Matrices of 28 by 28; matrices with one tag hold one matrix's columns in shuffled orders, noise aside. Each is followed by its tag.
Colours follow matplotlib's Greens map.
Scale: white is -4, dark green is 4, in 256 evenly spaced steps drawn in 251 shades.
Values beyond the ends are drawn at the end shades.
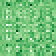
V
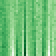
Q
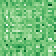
V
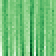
Q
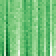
Q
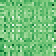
V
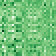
V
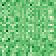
V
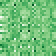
V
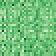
V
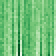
Q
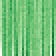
Q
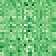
V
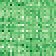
V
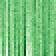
Q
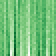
Q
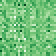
V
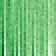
Q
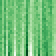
Q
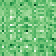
V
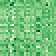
V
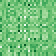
V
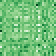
V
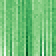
Q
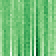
Q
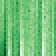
Q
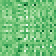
V
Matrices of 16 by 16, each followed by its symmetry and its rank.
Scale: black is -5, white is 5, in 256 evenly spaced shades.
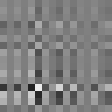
neither, rank one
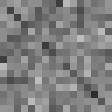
symmetric, full rank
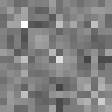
symmetric, rank three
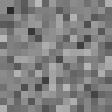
symmetric, full rank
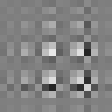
symmetric, rank one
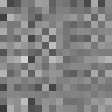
neither, rank three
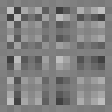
symmetric, rank one
